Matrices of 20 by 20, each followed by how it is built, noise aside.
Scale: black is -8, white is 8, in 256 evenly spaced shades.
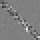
banded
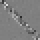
banded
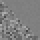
lower triangular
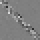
banded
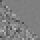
lower triangular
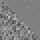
lower triangular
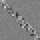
banded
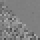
lower triangular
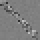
banded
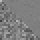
lower triangular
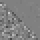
lower triangular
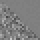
lower triangular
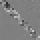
banded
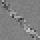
banded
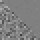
lower triangular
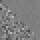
lower triangular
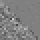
lower triangular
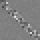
banded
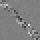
banded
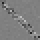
banded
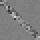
banded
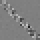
banded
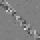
banded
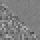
lower triangular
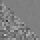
lower triangular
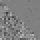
lower triangular
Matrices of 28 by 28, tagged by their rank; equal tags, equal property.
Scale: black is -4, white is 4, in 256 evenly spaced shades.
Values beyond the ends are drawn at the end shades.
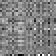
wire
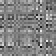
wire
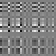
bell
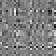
wire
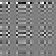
bell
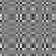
bell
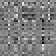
wire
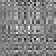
wire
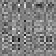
wire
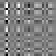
bell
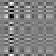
bell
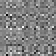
wire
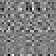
wire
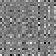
wire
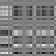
bell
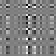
bell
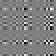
bell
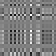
bell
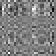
wire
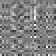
wire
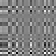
bell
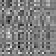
wire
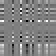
bell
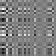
bell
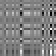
bell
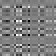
bell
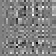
wire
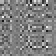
wire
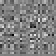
wire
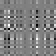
bell
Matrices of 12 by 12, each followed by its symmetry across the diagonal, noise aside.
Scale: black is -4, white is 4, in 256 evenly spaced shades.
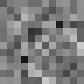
symmetric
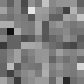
antisymmetric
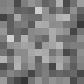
symmetric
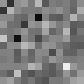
symmetric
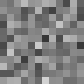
antisymmetric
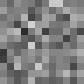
antisymmetric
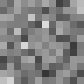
symmetric
